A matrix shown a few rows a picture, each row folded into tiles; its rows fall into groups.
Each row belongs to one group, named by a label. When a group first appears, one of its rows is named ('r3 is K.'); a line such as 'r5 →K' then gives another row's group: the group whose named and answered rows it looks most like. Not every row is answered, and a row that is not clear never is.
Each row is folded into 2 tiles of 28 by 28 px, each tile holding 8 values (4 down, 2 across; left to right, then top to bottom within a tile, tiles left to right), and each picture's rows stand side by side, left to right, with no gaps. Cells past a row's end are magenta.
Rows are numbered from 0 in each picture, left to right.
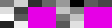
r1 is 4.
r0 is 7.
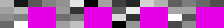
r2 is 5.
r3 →7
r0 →4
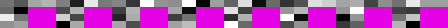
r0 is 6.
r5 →5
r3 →7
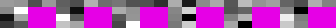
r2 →4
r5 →6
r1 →6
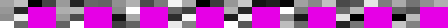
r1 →4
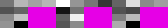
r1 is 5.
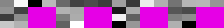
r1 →4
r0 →7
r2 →5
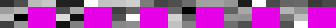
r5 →4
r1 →5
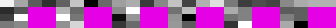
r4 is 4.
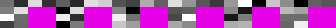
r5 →4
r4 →7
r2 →6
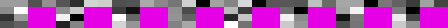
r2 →6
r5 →6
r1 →5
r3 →7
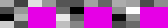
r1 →6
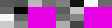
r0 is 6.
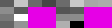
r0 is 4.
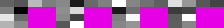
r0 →6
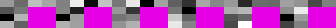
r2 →7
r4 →4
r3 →6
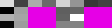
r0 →5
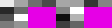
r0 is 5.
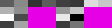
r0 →7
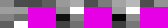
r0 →4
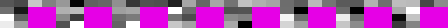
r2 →4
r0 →6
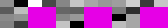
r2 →7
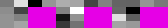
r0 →7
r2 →6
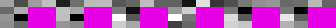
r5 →6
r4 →6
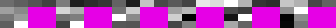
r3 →5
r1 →4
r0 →4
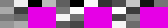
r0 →7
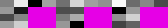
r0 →7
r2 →5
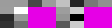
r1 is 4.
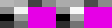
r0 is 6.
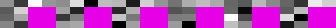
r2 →5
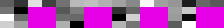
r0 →6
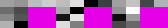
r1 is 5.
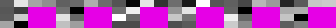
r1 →6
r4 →6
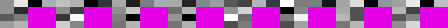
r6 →7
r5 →5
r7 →7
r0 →7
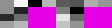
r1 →6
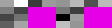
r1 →7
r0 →7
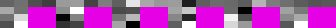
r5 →4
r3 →4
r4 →6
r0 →4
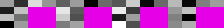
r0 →5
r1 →7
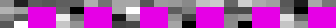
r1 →6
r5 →6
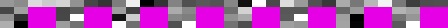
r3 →4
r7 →4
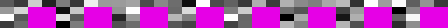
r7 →5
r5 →7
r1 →5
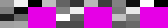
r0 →7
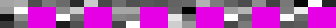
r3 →6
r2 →4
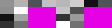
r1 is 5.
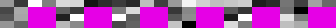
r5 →6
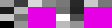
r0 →5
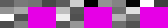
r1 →7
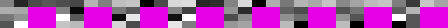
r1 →6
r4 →7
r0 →4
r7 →5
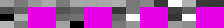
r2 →5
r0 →7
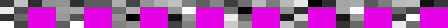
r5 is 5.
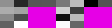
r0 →4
